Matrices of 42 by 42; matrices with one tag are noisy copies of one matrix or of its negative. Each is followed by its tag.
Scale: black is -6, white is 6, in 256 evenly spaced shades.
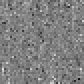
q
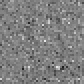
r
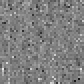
q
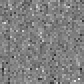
q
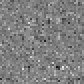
r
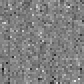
q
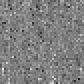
q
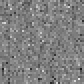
q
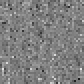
q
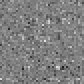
r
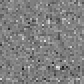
r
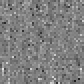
q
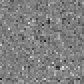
r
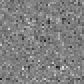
r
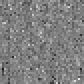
q
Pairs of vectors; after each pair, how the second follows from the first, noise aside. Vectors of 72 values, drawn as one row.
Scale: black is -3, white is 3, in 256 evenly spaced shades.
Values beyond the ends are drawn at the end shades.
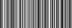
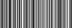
reversed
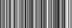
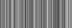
shrunk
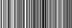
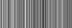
shrunk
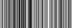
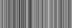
shrunk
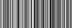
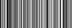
wrapped around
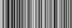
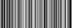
wrapped around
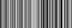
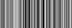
wrapped around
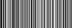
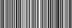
wrapped around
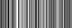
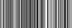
wrapped around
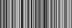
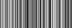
reversed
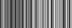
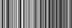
reversed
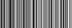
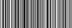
wrapped around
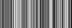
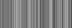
shrunk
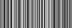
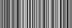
reversed
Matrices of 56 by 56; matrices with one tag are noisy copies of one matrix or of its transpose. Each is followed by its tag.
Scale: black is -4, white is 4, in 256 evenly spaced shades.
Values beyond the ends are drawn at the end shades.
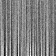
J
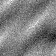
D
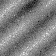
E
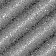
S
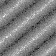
S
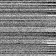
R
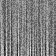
J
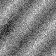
E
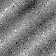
E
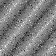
S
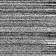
R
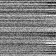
R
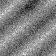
E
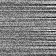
J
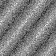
S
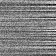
J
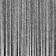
J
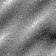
D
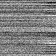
R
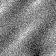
D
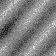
E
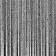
J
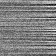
J
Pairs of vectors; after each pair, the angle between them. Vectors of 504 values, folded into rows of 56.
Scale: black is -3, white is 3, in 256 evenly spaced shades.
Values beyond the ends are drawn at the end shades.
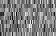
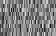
partly aligned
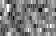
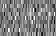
orthogonal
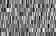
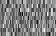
partly aligned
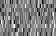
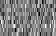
nearly parallel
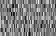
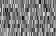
orthogonal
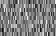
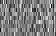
orthogonal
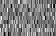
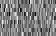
orthogonal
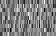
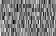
partly opposed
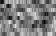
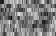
nearly parallel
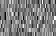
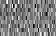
orthogonal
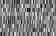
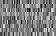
nearly parallel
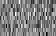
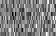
partly opposed
